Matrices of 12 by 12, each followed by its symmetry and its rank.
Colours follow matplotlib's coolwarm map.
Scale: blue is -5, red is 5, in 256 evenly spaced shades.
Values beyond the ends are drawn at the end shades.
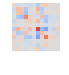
symmetric, rank two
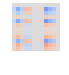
neither, rank one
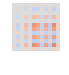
symmetric, rank one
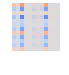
neither, rank one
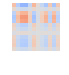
neither, rank one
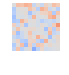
antisymmetric, full rank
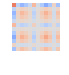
symmetric, rank one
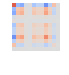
symmetric, rank one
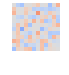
antisymmetric, full rank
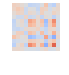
symmetric, rank two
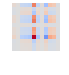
neither, rank one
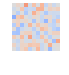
antisymmetric, full rank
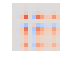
symmetric, rank one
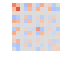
symmetric, rank two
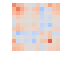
symmetric, rank two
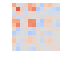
symmetric, rank two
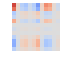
neither, rank one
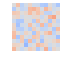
antisymmetric, full rank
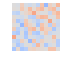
antisymmetric, full rank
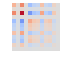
symmetric, rank one
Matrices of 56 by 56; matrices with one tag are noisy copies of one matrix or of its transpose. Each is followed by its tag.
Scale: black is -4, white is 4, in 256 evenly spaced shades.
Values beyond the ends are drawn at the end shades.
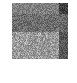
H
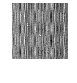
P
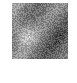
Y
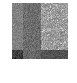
H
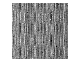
P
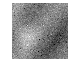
Y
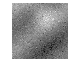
Y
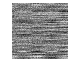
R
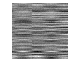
R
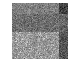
H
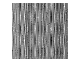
P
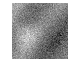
Y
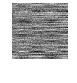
R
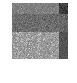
H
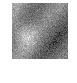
Y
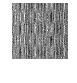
P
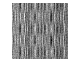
P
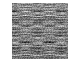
P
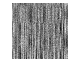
R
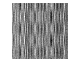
P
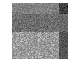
H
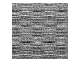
P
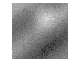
Y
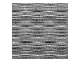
P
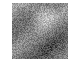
Y
